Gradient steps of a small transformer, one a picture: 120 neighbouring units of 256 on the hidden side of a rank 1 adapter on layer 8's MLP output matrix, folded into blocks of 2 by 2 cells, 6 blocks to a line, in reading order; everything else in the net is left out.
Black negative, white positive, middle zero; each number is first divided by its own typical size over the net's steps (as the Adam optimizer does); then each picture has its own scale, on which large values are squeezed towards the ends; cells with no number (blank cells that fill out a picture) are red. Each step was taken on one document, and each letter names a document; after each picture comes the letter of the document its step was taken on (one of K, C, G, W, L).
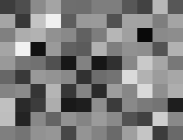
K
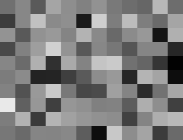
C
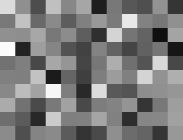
C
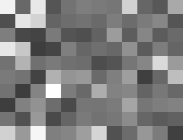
C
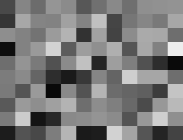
C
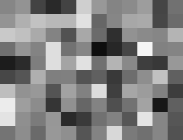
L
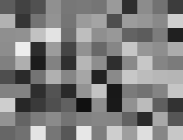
K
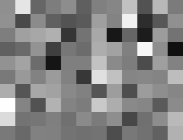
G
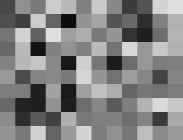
K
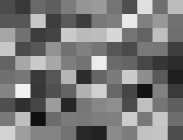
C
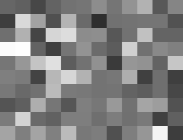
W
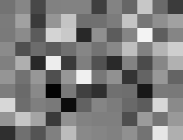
W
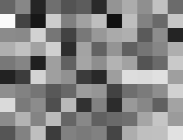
K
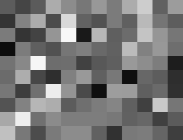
W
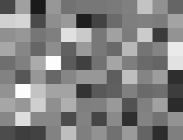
C
